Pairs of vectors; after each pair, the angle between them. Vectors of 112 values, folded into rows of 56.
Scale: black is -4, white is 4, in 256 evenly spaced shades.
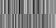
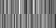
nearly opposite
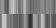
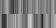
nearly opposite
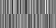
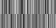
partly opposed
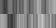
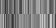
partly aligned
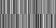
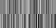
partly aligned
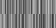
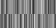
partly opposed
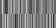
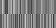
nearly parallel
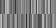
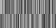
partly opposed
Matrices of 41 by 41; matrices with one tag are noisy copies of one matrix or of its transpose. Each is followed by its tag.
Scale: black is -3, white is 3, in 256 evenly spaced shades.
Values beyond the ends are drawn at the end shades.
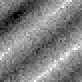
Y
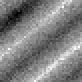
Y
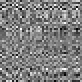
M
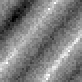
Y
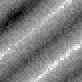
Y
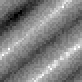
Y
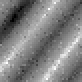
Y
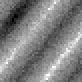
Y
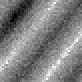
Y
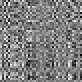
M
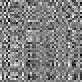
M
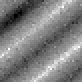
Y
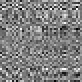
M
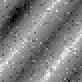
Y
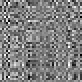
M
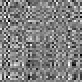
M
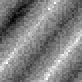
Y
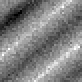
Y
